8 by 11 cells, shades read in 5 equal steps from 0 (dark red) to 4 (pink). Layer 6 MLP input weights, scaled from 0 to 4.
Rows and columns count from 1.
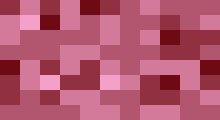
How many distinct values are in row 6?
4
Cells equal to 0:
6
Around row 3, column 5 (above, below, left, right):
2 3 2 3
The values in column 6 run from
1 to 4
